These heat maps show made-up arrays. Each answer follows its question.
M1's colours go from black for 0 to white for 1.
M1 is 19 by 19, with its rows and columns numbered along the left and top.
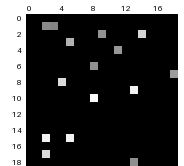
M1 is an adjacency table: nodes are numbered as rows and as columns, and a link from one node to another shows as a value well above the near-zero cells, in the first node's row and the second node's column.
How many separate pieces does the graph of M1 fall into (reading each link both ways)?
5
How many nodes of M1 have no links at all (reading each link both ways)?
3
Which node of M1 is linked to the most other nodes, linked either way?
node 2
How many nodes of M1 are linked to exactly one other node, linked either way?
6
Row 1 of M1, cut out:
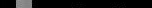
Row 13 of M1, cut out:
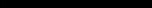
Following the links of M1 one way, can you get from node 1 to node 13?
yes
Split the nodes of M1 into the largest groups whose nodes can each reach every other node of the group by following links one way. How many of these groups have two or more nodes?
0
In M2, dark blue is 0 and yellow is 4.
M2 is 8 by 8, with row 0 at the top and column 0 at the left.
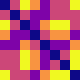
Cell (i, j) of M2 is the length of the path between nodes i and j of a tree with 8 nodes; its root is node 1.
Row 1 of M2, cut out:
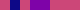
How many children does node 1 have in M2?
2
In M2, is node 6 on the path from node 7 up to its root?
no
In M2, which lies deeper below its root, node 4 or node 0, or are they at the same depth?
node 0
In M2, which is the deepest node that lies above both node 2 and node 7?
3
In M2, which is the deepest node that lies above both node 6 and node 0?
4
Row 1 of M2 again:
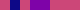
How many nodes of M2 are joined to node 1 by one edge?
2
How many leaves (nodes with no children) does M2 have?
5
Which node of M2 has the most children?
4
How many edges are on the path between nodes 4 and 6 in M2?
1
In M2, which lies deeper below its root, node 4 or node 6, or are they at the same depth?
node 6
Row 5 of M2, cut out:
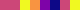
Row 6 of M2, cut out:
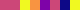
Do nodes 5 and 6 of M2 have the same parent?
yes
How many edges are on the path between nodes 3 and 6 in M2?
3
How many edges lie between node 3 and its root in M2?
1
